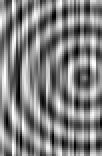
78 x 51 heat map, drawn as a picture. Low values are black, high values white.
Streaks run downward. Stripes running up and down repeat 9 times from left to right. Rings spread out from the middle right. There is no overall slope. On average the colour sits 50% of the way up the scale.
